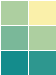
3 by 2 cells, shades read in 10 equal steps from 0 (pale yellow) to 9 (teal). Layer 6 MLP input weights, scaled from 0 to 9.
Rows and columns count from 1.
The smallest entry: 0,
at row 1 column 2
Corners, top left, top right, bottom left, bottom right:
3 0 9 8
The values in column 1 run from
3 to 9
